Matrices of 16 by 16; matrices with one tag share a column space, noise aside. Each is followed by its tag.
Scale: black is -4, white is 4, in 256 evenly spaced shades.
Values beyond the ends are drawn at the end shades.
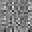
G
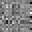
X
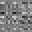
X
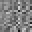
G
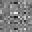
X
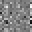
X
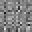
G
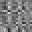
G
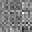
G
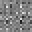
X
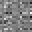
X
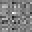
X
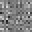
X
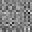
G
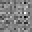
X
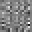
G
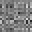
X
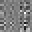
G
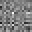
G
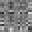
G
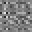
X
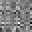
G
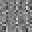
G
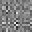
G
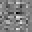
X
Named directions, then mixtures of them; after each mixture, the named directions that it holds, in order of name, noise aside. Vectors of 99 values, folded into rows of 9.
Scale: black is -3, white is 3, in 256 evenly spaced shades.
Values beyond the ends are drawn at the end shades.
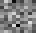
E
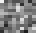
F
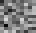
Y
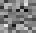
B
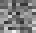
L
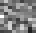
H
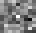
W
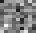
F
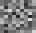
B, E, W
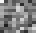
F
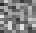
H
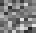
B, H, Y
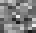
H, W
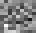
B, L, W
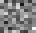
B, F, L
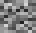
B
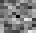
H, W
